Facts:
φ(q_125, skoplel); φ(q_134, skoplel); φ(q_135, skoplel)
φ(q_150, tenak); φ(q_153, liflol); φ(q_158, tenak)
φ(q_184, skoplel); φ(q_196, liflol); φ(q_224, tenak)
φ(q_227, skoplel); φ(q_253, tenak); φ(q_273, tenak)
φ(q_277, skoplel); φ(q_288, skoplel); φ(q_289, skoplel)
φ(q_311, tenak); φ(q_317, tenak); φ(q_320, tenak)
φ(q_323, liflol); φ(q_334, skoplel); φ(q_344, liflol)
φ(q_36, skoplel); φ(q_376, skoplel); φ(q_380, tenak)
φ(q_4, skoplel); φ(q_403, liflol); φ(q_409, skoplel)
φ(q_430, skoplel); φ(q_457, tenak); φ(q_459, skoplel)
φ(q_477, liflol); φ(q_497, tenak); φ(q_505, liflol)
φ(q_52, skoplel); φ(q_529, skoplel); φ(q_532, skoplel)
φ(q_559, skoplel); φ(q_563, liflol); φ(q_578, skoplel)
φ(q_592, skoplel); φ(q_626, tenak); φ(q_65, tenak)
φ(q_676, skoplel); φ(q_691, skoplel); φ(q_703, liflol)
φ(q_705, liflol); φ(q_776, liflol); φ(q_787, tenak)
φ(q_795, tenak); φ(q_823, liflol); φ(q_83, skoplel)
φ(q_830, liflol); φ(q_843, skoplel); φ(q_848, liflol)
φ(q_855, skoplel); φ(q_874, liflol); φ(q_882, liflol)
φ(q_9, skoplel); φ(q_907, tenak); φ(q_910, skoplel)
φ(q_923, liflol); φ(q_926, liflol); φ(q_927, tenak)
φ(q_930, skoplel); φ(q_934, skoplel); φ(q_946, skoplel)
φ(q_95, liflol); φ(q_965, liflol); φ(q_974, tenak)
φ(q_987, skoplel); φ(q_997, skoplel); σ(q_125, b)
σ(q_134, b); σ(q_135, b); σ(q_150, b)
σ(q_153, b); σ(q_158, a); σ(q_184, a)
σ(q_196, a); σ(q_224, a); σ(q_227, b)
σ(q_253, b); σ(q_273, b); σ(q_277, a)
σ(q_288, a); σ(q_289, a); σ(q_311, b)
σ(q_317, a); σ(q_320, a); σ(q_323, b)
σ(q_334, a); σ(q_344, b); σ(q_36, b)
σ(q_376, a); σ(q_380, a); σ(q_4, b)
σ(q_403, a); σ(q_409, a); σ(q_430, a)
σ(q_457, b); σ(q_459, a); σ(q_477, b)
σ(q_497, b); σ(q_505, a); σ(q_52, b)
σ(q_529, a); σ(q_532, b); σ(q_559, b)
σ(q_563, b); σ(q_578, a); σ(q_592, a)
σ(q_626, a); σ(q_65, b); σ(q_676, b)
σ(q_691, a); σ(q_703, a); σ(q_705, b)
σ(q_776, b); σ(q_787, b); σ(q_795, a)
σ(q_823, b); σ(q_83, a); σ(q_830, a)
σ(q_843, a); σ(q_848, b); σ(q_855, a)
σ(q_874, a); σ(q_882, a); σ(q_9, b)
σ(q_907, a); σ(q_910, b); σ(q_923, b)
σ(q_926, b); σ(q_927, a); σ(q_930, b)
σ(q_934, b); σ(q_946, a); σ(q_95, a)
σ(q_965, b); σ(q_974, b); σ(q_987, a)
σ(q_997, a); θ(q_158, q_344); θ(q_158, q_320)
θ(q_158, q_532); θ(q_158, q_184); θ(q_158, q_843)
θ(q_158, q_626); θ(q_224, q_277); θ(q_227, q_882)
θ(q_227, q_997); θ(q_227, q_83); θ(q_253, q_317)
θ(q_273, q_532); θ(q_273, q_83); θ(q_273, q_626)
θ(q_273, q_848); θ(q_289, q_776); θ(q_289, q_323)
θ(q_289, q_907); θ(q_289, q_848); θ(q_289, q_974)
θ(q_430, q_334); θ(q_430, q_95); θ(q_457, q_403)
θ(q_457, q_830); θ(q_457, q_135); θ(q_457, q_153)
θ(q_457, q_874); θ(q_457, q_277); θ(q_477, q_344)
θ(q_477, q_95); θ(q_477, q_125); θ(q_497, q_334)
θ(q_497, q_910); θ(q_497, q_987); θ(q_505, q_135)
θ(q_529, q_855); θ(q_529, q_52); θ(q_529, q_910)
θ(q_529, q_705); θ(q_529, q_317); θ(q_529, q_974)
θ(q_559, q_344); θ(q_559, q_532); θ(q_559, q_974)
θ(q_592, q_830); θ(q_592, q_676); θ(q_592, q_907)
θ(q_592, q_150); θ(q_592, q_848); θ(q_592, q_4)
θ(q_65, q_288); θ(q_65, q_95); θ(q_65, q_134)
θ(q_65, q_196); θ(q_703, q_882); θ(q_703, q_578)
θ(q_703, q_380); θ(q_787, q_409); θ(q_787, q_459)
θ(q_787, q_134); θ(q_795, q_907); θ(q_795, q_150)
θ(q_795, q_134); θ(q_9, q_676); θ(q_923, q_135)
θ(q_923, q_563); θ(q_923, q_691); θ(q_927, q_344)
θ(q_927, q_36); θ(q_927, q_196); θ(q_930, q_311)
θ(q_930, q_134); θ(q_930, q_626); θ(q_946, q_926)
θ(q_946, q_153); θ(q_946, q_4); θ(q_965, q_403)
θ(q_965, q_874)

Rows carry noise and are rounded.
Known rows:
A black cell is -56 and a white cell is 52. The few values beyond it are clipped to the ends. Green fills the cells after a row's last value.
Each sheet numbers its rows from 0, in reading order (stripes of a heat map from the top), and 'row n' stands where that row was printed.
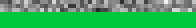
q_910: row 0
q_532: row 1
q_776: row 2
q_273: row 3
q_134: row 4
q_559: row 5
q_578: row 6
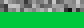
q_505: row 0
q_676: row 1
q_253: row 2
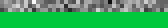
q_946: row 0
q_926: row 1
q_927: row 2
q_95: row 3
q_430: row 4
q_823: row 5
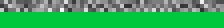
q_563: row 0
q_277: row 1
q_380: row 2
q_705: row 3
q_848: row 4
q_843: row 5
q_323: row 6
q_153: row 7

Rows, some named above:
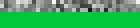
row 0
q_529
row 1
q_227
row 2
q_563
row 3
q_923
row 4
q_559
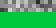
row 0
q_592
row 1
q_134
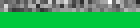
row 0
q_311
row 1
q_927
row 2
q_882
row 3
q_559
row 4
q_830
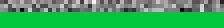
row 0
q_497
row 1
q_705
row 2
q_795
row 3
q_703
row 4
q_273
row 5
q_855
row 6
q_787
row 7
q_907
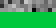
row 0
q_135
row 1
q_477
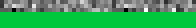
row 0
q_457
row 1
q_150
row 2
q_930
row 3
q_288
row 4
q_457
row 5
q_626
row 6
q_317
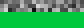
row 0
q_974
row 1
q_923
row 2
q_344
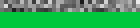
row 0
q_65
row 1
q_158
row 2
q_196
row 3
q_158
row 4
q_9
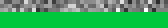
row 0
q_532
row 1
q_320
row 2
q_691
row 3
q_376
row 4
q_380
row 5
q_380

